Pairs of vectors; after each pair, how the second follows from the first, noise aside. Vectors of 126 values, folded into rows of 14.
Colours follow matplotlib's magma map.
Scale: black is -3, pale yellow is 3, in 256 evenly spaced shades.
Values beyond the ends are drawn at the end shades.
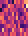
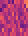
shrunk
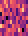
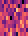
wrapped around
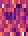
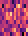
negated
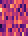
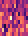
shuffled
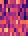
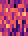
wrapped around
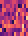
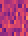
shrunk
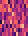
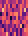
shuffled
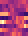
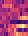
wrapped around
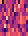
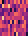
shuffled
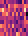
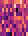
wrapped around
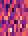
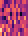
shuffled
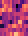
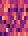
shuffled
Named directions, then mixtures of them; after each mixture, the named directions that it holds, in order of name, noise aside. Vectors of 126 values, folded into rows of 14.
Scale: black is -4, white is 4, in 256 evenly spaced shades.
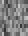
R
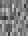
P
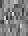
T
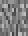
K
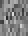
T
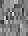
T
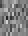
P, T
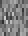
R, T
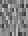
K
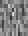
K, T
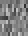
K, P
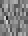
K, T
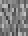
K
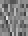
K, T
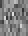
T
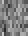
R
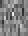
K, T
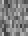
R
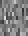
R, T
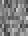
P, R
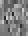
T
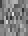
T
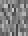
K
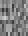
P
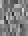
T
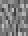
K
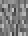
K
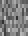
R, T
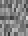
P, R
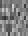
P
